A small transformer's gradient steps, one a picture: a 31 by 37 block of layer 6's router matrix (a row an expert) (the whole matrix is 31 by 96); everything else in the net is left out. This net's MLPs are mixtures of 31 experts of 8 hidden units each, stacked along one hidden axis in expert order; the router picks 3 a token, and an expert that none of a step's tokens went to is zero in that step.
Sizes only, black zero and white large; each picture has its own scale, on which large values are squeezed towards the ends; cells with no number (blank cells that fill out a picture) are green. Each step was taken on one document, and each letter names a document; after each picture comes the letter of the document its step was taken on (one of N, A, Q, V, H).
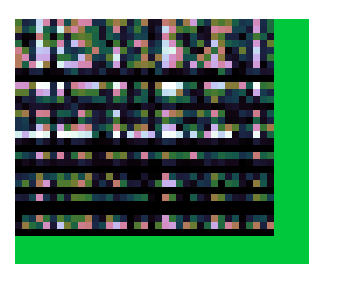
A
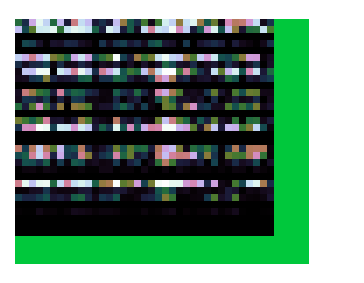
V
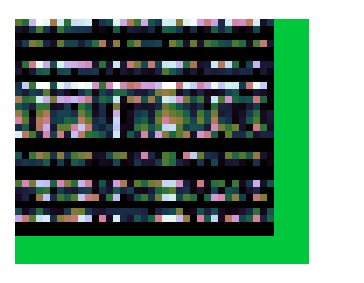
A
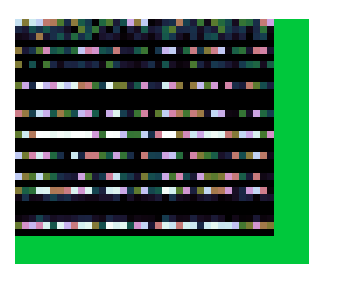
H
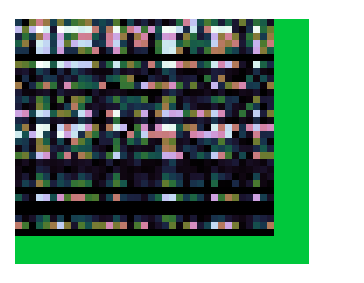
A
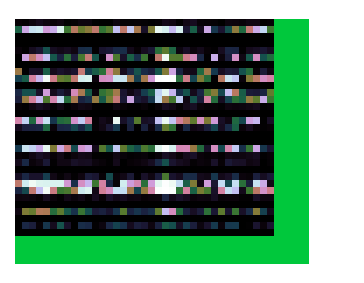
V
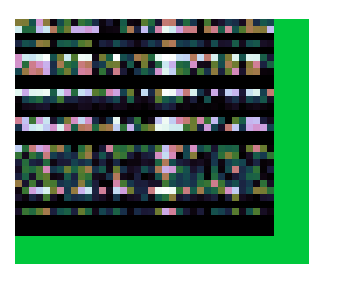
V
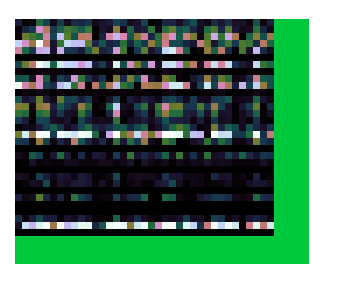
A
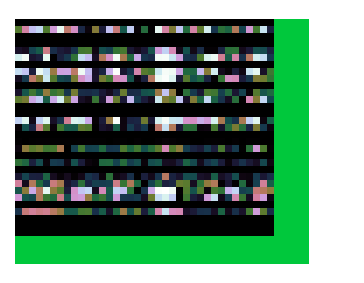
V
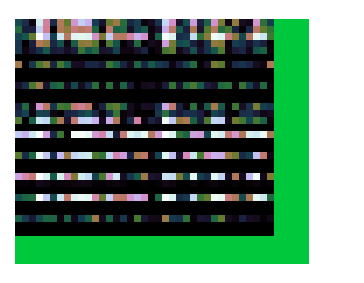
H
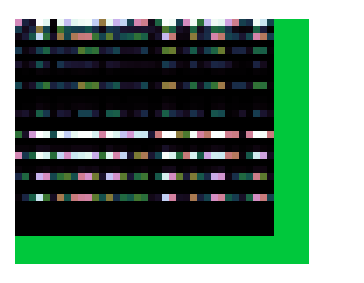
H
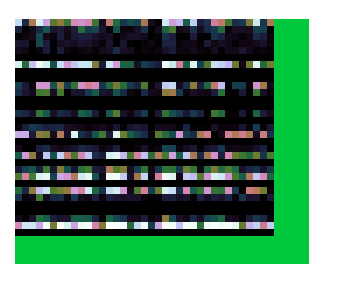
H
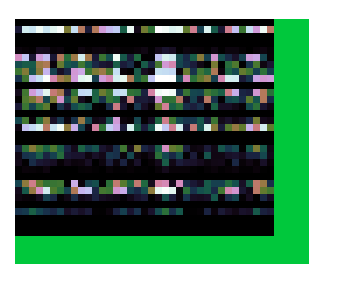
V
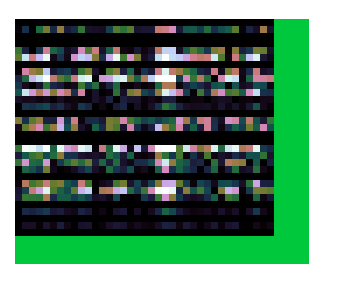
V
